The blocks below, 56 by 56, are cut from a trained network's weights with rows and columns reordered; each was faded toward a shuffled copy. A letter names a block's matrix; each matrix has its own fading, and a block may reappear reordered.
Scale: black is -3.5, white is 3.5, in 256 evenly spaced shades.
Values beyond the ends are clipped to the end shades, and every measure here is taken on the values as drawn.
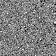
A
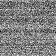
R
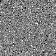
A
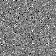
A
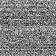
R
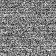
R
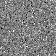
A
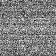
R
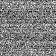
R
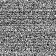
R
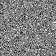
A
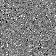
A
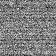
R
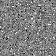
A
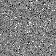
A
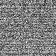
R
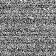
R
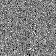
A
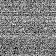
R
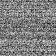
R
